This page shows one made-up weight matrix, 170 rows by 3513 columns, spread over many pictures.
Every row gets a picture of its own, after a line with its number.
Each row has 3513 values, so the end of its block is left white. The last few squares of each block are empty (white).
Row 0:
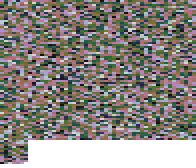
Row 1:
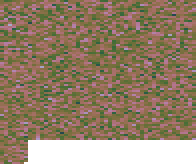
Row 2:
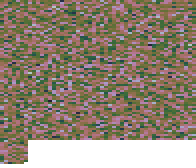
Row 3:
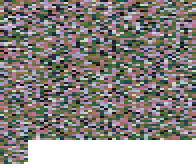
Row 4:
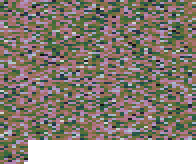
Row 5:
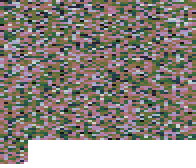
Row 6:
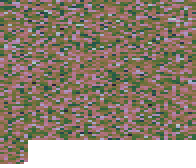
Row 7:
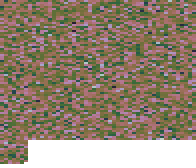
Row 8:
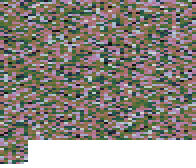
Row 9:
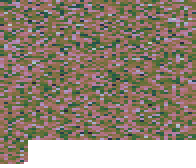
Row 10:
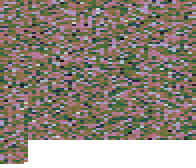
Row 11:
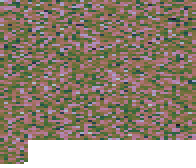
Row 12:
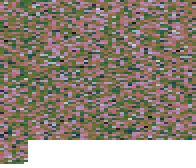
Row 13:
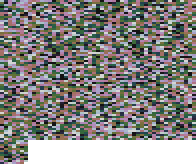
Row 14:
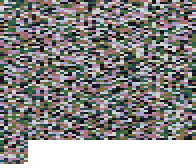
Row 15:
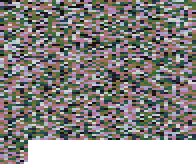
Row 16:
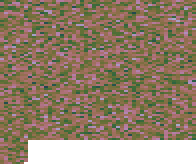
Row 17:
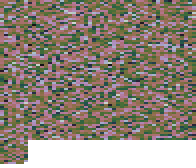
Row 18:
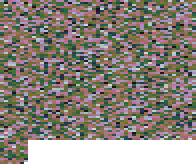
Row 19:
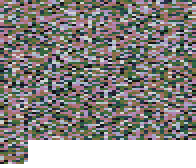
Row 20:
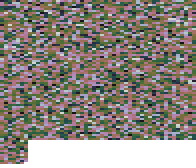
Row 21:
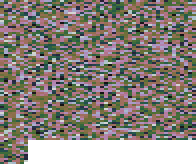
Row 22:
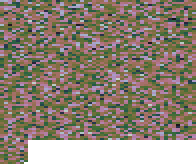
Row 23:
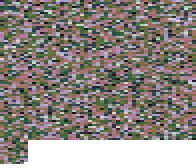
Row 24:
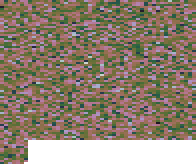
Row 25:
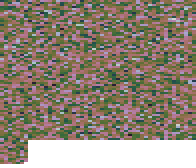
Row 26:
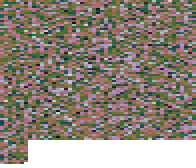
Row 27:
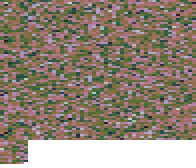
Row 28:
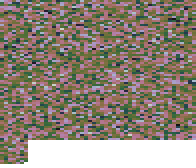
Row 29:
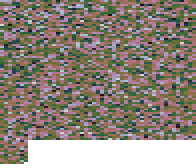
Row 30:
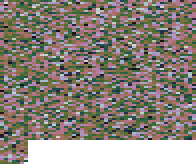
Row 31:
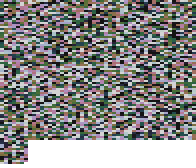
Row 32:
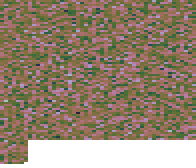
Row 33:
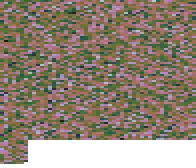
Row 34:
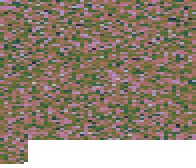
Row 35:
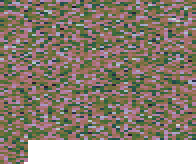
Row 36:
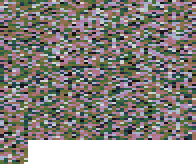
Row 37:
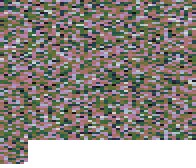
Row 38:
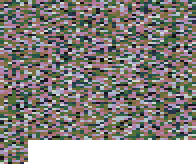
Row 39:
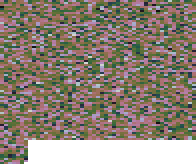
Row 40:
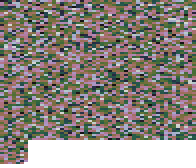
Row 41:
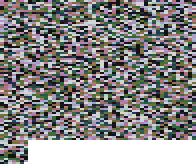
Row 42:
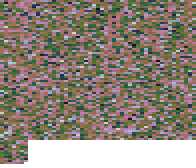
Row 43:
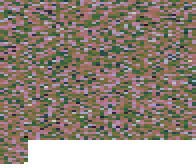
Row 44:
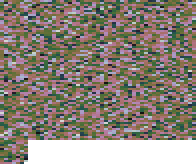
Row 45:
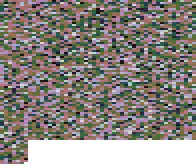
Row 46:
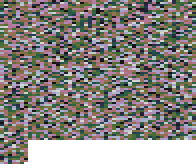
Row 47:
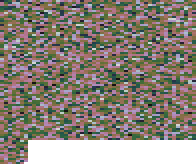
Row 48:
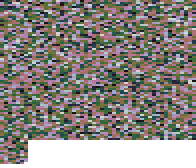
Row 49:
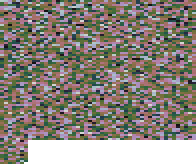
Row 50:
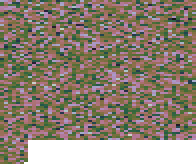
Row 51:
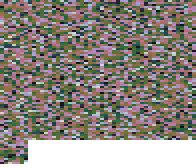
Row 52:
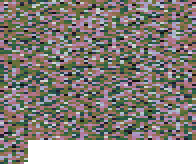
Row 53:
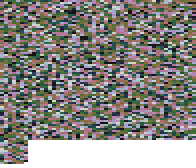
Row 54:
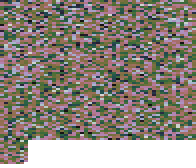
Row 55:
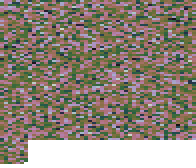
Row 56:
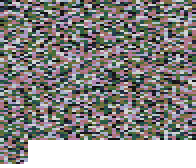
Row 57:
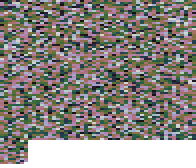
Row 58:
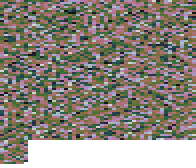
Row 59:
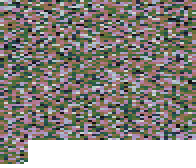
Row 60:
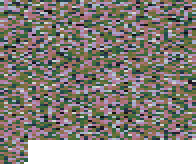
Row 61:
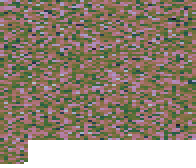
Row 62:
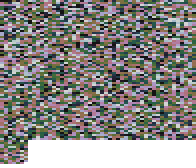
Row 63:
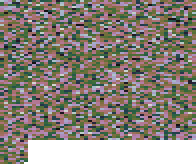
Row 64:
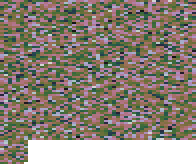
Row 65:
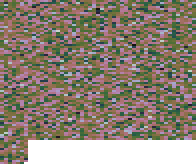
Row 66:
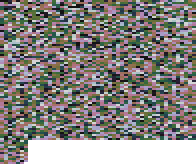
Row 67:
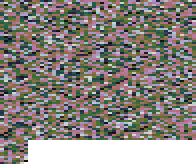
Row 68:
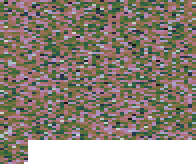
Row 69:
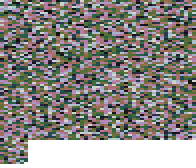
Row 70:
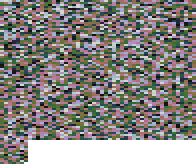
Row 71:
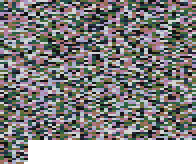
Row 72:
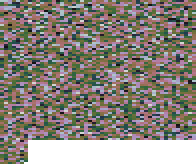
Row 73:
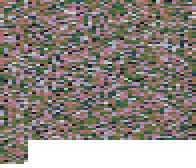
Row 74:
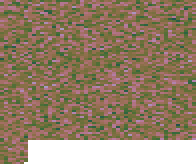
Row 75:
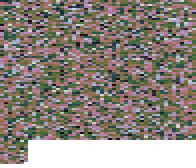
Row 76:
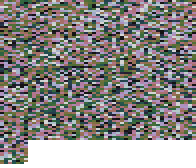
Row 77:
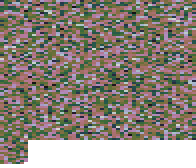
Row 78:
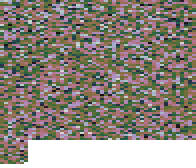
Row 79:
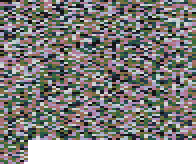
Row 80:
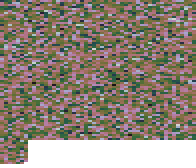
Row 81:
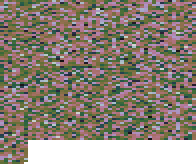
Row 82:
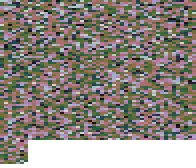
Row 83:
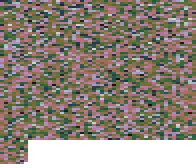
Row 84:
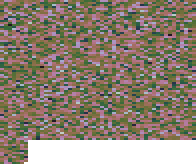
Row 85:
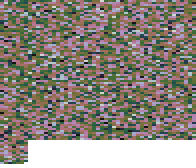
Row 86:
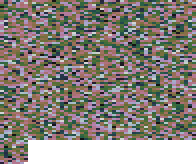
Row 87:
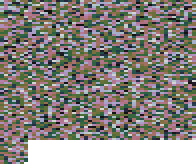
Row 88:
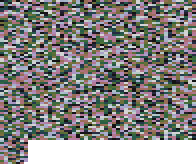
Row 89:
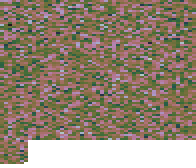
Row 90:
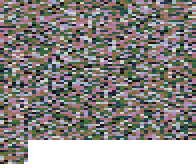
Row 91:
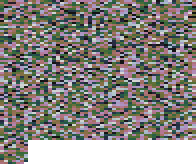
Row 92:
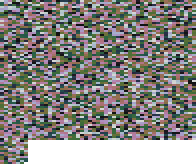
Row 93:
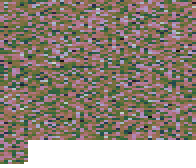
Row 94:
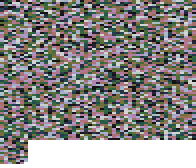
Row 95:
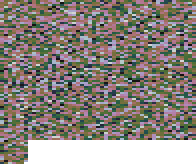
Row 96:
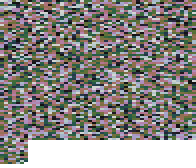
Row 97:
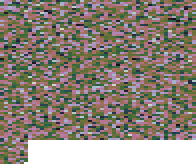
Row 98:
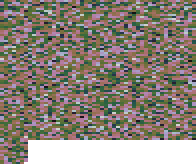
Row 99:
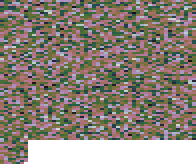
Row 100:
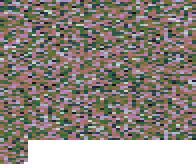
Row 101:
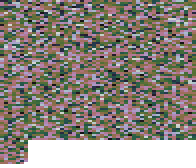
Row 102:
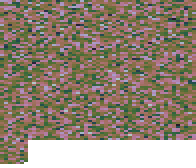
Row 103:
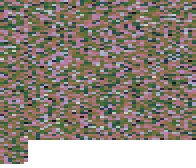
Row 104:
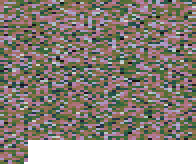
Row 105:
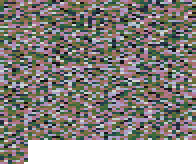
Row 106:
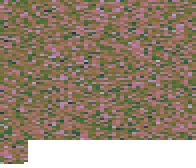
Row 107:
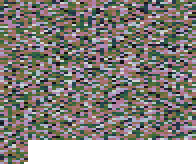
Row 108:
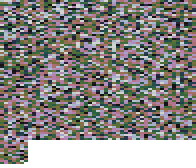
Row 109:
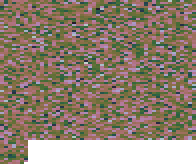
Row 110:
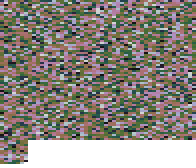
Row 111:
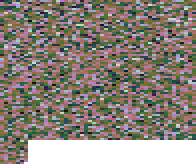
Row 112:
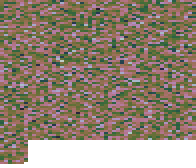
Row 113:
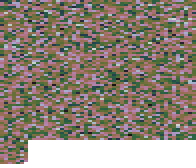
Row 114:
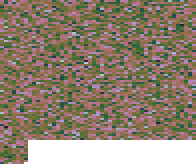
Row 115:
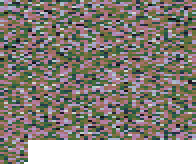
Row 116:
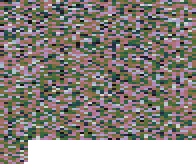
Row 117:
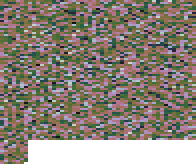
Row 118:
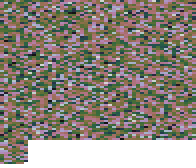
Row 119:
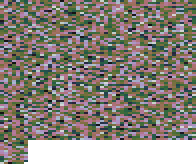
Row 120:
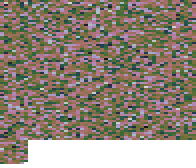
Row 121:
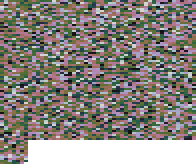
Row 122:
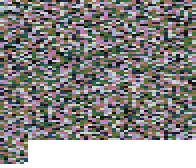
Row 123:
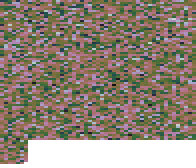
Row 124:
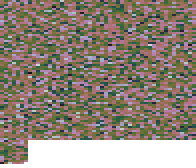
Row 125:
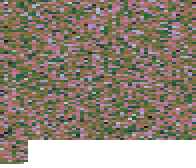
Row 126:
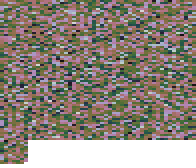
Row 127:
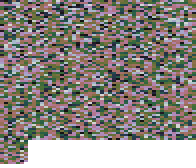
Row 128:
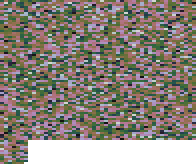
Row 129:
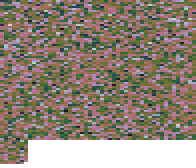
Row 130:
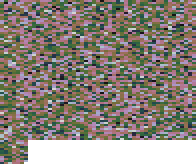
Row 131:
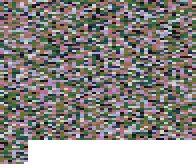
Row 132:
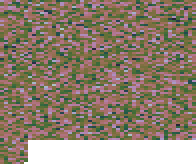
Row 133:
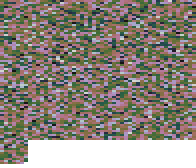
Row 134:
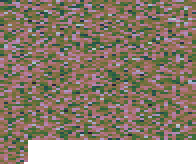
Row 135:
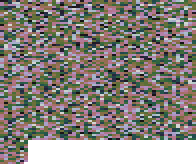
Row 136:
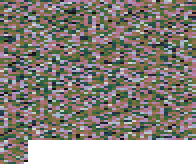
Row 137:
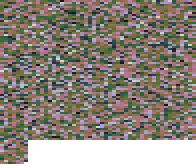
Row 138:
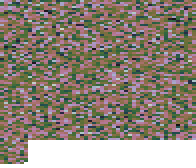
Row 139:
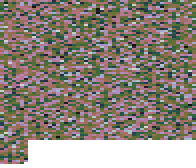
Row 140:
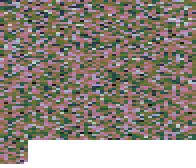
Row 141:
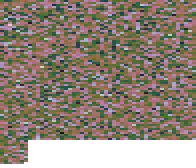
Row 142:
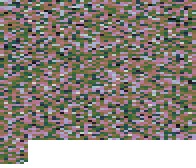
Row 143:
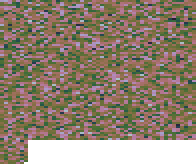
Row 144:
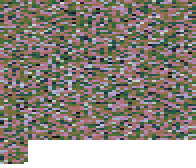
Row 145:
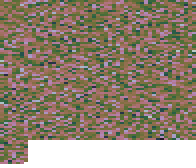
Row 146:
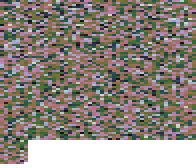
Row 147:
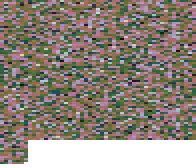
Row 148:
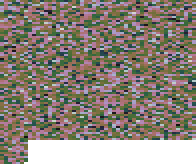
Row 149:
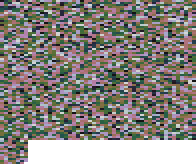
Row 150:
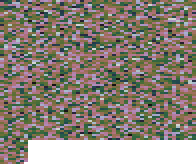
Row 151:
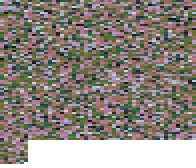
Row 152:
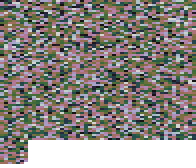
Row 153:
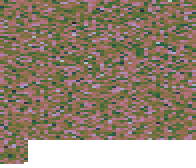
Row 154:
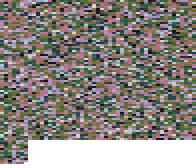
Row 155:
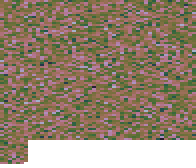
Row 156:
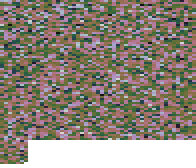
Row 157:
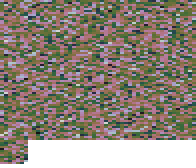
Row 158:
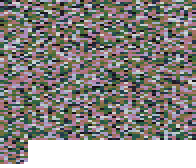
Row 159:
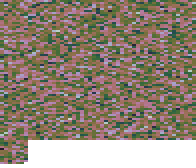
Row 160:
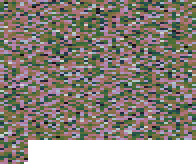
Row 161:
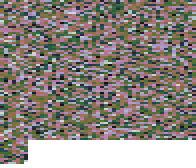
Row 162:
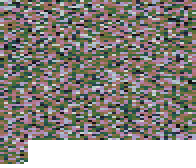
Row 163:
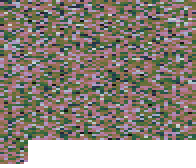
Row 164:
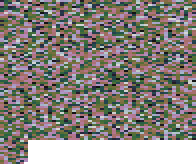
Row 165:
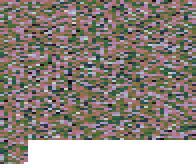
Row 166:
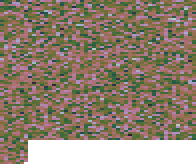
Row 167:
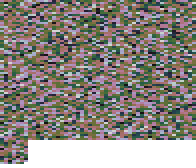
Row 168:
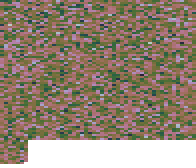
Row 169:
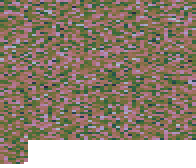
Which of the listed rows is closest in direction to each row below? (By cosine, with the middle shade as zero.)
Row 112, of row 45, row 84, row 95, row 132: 45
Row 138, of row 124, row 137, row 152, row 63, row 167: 63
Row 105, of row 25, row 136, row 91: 91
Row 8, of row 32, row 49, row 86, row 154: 49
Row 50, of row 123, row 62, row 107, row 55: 55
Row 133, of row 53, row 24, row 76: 53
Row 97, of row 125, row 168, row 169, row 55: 55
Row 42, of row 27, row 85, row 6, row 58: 6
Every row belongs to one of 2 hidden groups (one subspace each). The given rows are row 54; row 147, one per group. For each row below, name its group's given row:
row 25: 54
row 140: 54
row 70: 54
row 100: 54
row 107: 147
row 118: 147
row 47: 54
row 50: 54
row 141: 54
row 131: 147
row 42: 147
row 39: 147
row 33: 147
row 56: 54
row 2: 147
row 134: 54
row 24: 147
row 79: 54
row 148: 54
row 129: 54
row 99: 54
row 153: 147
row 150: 54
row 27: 147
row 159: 147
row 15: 54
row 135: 54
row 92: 54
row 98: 54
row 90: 147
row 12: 147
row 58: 147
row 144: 147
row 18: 147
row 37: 54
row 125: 147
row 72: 54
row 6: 54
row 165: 147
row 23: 54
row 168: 54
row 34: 54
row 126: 147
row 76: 147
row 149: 54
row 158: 54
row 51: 147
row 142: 54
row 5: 54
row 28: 54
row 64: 147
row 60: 54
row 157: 147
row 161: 147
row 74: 54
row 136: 147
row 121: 147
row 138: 54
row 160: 147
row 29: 54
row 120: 147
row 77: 54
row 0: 147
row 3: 54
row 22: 54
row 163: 54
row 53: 147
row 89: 54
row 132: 54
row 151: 54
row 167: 147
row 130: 147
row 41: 147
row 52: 147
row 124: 147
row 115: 54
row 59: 54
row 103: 54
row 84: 54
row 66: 54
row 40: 54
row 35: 54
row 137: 147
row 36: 147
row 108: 54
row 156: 54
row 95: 147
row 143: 54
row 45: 147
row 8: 147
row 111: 54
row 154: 147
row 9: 54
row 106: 147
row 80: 54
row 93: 147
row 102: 54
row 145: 147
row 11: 54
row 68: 147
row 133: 147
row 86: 147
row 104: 147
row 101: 54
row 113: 54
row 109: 147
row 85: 147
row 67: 147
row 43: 54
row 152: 54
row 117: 147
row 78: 54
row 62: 54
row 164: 54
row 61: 54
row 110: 147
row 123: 54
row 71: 147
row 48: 54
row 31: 147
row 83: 54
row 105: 147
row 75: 54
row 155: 147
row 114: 147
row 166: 54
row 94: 54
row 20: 54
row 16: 54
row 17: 147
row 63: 54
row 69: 54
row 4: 147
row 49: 54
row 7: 147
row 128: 147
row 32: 147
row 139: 147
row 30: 147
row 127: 54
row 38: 147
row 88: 54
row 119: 147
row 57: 54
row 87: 54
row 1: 54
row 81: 147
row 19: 147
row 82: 54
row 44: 147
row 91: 147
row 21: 147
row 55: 54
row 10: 147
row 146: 54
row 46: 147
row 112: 147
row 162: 54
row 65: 147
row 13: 147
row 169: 54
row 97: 54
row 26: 147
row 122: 54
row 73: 147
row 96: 54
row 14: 147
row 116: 54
